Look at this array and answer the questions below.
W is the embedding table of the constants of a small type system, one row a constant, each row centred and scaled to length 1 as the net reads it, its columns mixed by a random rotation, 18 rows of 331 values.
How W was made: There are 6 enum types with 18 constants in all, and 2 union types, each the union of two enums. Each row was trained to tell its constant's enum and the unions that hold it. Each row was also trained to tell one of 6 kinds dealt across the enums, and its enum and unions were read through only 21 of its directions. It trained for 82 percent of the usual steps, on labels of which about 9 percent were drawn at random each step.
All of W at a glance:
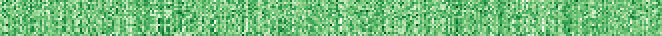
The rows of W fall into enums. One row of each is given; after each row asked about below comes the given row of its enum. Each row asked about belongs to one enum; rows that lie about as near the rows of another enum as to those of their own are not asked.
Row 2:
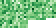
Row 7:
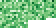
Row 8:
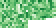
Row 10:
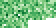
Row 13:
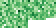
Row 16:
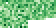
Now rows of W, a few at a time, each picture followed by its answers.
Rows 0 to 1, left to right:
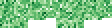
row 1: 8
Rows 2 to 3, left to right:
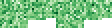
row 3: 10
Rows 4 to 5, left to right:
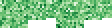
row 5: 8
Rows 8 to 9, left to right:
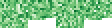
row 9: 13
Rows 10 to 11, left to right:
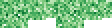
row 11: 10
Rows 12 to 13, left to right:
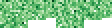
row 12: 7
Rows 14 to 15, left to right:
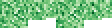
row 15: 10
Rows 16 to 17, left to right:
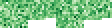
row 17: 2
